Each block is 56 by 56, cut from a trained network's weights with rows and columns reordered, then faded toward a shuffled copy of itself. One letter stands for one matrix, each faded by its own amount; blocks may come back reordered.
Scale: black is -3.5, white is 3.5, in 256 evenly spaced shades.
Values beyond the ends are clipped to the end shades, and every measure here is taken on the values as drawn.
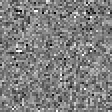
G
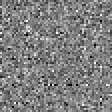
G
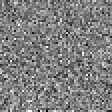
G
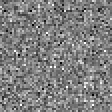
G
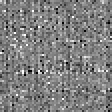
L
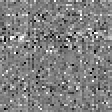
L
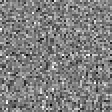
G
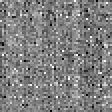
L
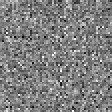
G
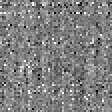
L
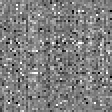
L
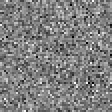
G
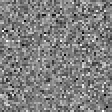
G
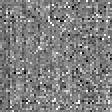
L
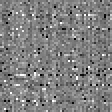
L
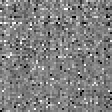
L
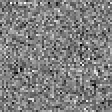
G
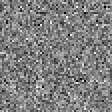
G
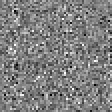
G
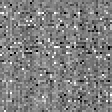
L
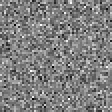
G
